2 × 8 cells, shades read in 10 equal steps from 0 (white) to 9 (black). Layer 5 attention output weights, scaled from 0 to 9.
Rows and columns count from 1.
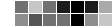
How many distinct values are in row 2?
6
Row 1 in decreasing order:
9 8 8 5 5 3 2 0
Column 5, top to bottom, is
8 5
